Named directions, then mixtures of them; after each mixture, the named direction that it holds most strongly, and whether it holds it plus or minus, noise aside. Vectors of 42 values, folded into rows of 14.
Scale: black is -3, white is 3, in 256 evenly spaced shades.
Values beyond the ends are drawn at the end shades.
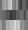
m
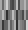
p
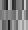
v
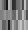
v, plus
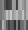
m, minus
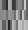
v, plus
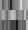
m, minus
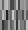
p, plus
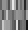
p, minus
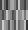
p, minus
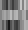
m, minus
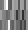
v, minus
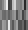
v, minus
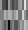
v, plus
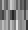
p, minus
